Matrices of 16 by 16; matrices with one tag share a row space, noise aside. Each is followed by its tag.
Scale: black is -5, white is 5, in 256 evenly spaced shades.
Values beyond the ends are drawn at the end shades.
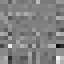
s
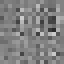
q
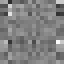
s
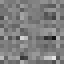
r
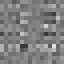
r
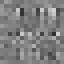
q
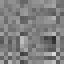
r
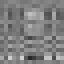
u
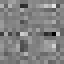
r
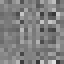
q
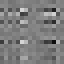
r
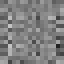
s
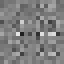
q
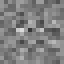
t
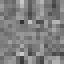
t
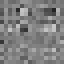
r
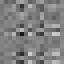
t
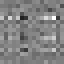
r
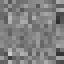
s
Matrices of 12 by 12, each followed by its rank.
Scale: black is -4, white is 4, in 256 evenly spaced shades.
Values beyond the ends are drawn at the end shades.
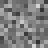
full rank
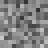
full rank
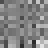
two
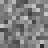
full rank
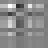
one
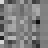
two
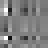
one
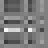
one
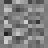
two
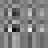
one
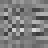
two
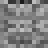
two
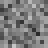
full rank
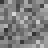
full rank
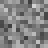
full rank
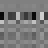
one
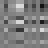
one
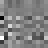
two
